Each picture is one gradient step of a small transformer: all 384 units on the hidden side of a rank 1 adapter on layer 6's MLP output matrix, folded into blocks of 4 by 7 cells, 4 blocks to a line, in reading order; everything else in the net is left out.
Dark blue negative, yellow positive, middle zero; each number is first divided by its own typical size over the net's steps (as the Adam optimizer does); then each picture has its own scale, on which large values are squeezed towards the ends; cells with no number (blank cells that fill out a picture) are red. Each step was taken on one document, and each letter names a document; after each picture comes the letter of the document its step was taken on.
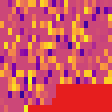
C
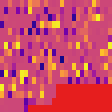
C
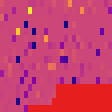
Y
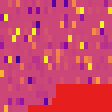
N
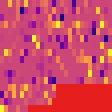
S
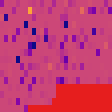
Y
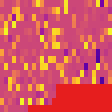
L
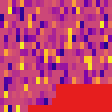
S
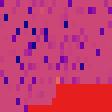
Y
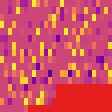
C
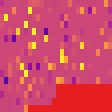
Y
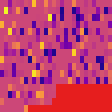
C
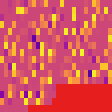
C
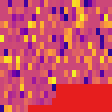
S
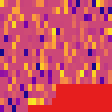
L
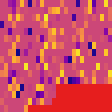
L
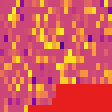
L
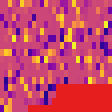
S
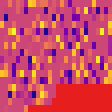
C
